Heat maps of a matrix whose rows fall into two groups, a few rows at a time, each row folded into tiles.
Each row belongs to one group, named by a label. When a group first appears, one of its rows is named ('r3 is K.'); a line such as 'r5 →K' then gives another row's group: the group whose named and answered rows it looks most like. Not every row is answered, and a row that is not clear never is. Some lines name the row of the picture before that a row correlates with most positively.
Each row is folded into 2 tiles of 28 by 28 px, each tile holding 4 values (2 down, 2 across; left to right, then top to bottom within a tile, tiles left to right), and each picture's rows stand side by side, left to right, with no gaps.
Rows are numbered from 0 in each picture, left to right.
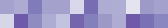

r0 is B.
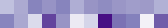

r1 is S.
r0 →S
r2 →S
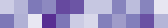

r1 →S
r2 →B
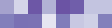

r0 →B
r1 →S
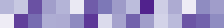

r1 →B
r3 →B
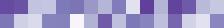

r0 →S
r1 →S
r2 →B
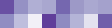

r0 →S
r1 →S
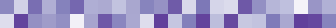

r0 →B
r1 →S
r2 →S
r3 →B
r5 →B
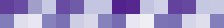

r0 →S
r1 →S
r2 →S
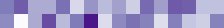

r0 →S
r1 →B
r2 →B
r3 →S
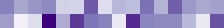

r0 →S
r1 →B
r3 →S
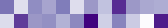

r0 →B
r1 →B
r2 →S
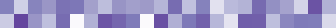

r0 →B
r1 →S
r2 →S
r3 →B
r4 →B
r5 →B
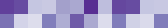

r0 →S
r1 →B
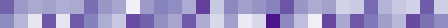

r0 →S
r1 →B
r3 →B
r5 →S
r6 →B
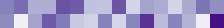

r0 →S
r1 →S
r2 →B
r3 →S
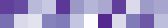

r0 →S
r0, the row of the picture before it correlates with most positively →1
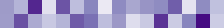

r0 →B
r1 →B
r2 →S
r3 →B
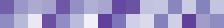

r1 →S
